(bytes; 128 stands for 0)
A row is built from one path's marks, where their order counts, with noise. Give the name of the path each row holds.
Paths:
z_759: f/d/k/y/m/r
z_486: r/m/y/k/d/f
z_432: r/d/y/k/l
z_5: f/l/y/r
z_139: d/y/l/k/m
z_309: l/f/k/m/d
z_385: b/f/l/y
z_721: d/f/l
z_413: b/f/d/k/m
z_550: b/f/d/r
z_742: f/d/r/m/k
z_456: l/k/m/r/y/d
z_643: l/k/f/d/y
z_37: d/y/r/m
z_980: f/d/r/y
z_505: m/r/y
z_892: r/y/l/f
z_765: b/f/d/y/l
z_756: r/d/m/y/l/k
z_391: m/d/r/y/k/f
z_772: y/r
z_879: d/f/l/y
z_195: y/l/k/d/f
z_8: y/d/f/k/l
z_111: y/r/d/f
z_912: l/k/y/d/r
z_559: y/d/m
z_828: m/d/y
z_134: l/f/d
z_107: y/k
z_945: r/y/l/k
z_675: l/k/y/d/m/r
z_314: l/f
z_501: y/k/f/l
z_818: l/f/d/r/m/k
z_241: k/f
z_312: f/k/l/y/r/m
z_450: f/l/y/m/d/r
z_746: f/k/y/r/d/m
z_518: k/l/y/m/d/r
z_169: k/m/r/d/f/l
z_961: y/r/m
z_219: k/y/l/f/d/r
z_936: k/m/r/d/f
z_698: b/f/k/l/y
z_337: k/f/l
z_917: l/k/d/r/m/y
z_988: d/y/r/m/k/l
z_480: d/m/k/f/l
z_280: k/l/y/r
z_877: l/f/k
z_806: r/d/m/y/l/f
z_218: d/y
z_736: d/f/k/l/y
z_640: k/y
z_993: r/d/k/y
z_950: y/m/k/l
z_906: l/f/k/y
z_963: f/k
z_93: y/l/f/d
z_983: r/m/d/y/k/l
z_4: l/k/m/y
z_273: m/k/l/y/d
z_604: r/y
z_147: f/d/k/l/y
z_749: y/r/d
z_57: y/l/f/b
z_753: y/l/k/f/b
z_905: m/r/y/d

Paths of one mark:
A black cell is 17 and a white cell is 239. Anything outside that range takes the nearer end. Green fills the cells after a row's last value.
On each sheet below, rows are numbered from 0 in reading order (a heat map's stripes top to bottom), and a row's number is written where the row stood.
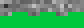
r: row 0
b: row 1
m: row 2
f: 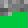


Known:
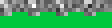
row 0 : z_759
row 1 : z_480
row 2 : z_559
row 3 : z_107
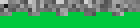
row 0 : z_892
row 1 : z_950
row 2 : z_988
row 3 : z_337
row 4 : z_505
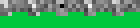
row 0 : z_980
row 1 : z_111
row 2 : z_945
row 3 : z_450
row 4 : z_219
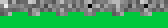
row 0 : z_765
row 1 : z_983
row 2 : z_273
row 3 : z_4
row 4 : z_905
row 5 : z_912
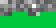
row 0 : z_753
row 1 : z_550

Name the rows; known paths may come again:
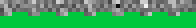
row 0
z_37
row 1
z_273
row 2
z_983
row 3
z_905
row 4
z_945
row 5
z_480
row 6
z_980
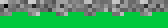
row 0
z_892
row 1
z_432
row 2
z_505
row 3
z_314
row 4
z_643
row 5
z_912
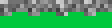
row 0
z_806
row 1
z_5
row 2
z_111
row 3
z_988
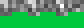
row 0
z_57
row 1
z_195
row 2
z_559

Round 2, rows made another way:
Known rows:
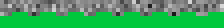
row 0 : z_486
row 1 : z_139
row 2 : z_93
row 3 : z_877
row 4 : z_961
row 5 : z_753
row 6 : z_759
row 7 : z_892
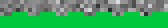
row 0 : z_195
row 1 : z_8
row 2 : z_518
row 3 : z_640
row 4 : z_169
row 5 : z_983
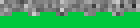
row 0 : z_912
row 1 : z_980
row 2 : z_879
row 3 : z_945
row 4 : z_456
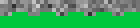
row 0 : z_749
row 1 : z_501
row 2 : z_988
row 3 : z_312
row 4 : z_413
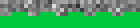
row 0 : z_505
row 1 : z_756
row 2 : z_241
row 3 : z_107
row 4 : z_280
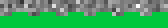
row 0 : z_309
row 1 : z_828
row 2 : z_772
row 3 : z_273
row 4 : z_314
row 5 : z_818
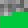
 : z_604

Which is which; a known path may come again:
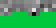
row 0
z_736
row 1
z_218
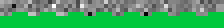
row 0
z_111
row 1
z_806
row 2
z_391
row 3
z_759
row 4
z_906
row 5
z_37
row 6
z_8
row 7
z_219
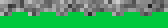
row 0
z_936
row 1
z_432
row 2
z_107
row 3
z_312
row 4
z_169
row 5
z_753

